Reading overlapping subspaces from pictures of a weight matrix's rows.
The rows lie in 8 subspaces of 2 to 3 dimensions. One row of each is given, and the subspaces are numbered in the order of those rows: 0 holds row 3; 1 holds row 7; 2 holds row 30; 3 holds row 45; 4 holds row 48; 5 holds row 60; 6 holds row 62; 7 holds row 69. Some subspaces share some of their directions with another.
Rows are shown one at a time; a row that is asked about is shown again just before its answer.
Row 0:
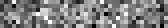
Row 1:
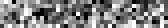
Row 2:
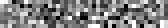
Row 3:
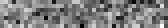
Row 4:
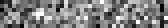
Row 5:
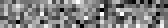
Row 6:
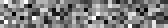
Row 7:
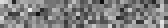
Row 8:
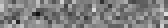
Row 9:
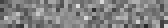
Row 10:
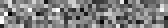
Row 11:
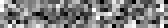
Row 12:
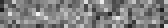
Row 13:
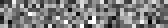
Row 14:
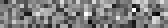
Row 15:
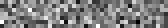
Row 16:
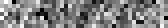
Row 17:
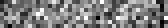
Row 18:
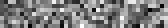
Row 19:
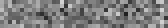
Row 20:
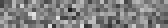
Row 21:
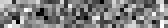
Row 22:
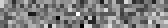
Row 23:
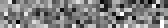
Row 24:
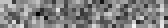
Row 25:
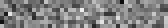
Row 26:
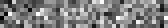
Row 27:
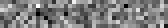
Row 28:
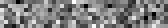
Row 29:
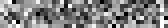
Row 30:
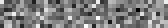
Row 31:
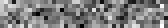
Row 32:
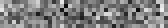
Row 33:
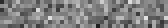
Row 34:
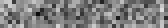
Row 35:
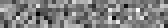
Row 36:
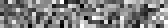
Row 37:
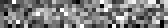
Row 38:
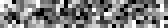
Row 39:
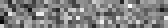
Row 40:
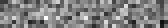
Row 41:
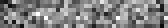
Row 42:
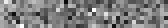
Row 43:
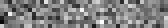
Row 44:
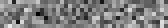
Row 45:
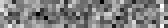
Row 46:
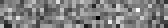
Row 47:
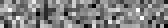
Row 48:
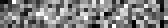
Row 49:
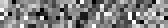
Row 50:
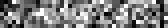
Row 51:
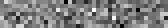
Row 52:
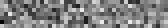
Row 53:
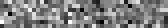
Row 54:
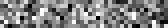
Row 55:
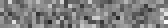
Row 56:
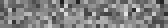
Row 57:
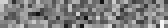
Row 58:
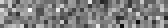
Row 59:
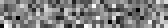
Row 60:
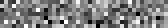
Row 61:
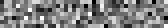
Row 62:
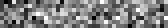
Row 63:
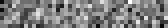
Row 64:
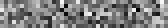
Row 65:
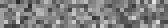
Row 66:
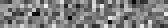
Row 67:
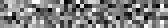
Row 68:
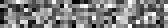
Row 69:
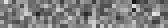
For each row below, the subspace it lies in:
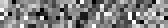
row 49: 3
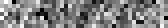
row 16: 3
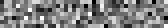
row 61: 3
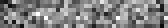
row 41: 6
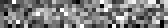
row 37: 0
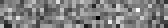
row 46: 2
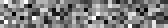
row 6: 6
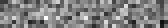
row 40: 4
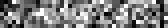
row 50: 3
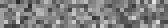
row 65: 6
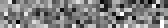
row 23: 0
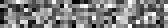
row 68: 6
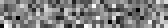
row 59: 2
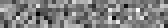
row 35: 2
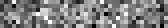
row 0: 5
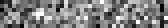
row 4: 5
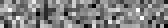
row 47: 2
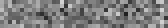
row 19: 7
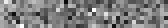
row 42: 2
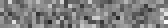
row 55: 0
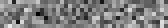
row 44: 6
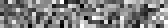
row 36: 0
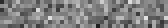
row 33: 5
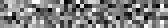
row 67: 3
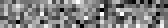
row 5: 0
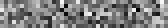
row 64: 7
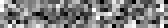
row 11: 3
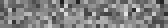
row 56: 7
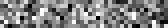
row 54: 6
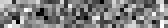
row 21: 6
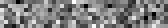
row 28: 6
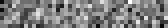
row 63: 5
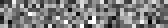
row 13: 1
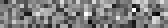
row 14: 7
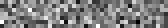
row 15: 5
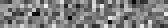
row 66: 4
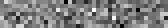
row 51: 2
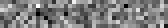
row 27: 2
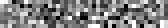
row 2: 4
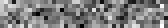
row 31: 0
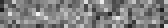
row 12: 3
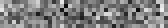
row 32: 7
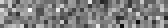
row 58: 5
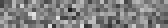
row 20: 1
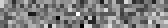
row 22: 1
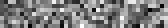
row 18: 0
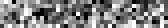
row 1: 7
